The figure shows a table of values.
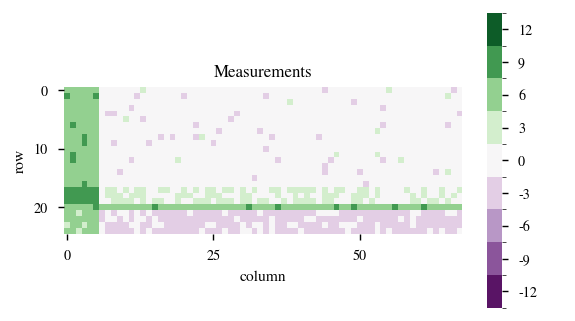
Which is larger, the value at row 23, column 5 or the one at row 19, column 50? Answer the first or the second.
the first
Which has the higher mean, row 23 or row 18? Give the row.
18
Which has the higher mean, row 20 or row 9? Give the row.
20
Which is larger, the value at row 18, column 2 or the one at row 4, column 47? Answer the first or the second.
the first
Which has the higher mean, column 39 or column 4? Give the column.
4
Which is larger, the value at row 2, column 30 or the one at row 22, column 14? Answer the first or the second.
the first
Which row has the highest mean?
20
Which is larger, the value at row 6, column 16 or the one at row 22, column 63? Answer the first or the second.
the first
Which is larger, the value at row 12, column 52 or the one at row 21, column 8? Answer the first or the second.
the first
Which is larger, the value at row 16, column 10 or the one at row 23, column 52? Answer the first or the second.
the first
